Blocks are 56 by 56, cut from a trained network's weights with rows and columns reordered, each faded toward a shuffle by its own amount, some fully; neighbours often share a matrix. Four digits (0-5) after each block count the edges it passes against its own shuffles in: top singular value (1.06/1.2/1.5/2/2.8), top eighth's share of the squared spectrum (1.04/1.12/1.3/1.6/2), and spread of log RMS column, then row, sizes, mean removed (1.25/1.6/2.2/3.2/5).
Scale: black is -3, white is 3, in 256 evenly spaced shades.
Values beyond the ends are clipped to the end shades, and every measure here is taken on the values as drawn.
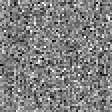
0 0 0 0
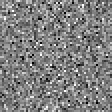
2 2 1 0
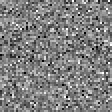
1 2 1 0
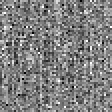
3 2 0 1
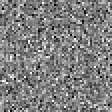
0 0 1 0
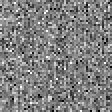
2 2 0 1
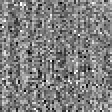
3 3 0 2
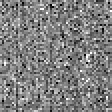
2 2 0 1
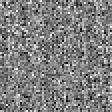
1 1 0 0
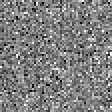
0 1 0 0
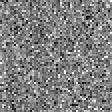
0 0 0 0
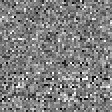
3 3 0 3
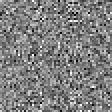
3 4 2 2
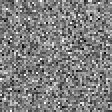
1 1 0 0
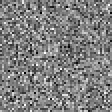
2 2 0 0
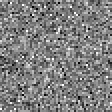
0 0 0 1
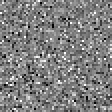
0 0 0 0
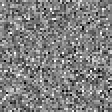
1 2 0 1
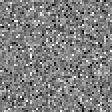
0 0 0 0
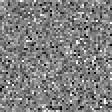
0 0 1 0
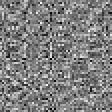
4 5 2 2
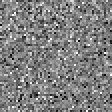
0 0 0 0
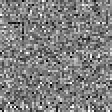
2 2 0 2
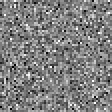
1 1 0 0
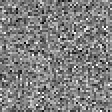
1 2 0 0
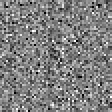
1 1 0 0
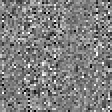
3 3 3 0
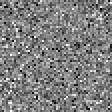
0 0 0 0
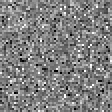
0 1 0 0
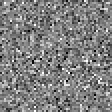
1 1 1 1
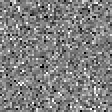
0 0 0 1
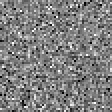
1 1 0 0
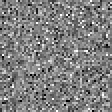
1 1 0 0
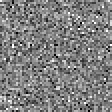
0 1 0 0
